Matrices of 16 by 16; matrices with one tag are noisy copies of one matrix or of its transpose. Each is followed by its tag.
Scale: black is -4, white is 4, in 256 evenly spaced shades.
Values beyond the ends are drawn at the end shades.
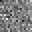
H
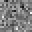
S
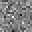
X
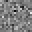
S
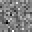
S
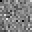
H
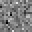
S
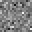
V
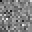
H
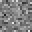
V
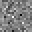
X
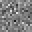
X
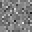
X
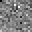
H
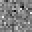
S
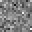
V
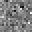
S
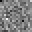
H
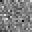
H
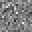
X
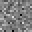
X
